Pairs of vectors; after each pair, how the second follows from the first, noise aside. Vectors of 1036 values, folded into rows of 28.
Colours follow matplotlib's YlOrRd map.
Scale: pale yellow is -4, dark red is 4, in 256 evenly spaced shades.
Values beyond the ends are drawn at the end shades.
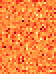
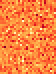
sign-scrambled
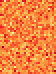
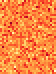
sign-scrambled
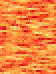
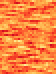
reversed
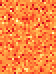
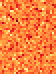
sign-scrambled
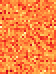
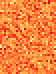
reversed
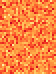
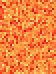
copied
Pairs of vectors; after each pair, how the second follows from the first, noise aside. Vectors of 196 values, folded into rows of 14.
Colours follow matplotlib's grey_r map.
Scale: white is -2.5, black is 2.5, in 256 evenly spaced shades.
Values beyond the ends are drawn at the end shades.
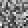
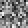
reversed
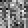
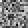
sign-scrambled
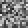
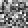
wrapped around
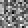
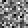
reversed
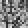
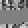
partly zeroed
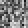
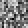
reversed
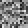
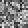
sign-scrambled
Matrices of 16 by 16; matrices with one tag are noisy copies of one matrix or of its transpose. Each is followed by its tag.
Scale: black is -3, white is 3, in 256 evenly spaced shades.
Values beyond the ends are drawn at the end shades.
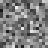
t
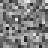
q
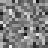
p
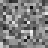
t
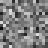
p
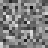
t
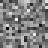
q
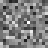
t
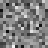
t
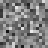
t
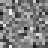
p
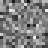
p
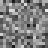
p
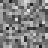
q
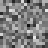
p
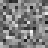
t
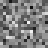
t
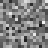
q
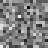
q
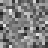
p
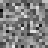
t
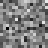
q
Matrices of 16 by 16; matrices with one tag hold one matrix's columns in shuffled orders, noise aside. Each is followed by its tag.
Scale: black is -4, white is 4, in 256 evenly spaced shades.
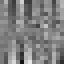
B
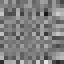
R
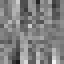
B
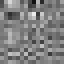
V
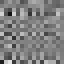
R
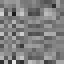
R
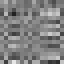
R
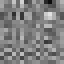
V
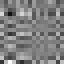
R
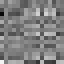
R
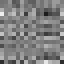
R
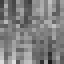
B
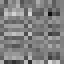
R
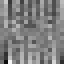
B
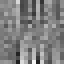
B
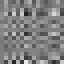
R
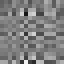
R
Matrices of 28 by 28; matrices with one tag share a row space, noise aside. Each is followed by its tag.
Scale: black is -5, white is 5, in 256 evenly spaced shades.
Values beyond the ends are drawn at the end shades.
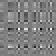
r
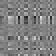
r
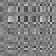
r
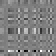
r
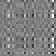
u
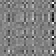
u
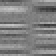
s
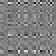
r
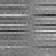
s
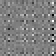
u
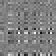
r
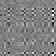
u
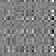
u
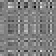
r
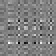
r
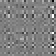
u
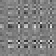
r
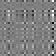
u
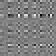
r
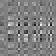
r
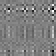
u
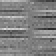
s
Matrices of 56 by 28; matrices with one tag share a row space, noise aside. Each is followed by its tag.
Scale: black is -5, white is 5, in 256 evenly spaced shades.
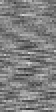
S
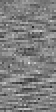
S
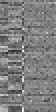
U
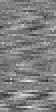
S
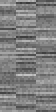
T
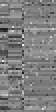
U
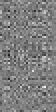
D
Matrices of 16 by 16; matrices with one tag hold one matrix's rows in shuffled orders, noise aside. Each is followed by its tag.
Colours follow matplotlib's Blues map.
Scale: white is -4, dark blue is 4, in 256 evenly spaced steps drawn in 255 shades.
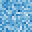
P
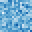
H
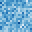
P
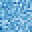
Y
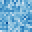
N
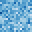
Y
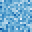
Y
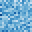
Y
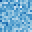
Y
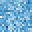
N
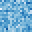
N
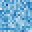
N
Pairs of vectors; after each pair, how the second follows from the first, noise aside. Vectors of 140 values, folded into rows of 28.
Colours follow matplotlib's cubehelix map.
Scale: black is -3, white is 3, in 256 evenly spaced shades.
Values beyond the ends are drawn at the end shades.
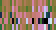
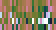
negated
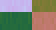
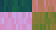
negated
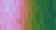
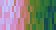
copied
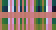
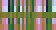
negated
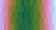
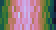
negated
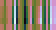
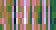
negated
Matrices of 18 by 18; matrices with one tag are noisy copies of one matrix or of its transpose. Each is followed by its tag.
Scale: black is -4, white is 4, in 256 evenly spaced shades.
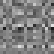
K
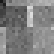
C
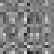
K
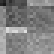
C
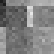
C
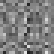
K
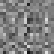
K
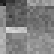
C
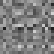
K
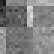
C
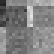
C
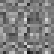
K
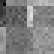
C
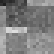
C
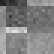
C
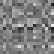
K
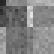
C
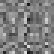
K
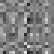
K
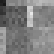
C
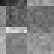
C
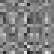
K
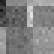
C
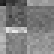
C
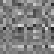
K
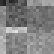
C
